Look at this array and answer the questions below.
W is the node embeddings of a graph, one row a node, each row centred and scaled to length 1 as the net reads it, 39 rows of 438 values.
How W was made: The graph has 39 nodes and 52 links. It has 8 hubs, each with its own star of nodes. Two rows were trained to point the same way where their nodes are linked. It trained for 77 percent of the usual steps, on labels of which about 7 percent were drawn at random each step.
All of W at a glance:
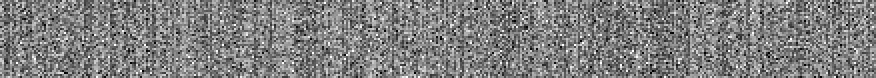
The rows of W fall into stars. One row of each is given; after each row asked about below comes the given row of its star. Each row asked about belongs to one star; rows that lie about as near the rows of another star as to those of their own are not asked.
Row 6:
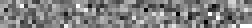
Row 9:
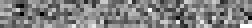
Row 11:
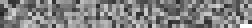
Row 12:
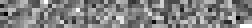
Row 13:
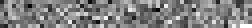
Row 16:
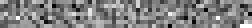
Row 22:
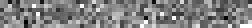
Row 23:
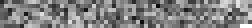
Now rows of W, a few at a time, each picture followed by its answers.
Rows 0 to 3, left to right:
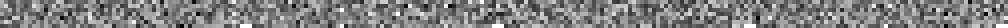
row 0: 9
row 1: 16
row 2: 13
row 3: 11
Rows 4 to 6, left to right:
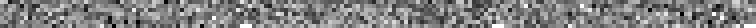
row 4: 9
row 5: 22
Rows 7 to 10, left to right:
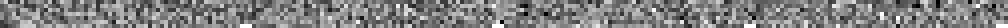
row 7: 16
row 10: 11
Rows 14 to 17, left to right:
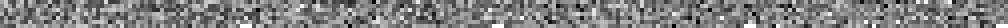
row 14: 6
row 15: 22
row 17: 11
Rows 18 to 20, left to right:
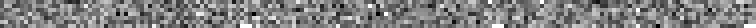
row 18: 13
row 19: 13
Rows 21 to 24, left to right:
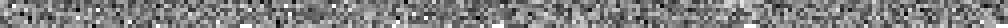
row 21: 12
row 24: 16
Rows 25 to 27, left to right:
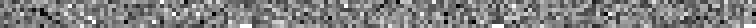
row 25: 13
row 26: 16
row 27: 13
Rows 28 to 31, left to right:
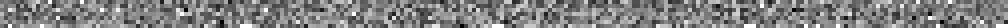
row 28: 9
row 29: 11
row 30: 12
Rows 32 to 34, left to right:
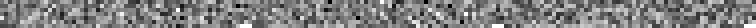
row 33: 16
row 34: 9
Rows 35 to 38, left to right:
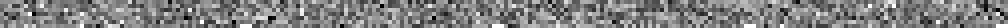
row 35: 22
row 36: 11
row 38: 6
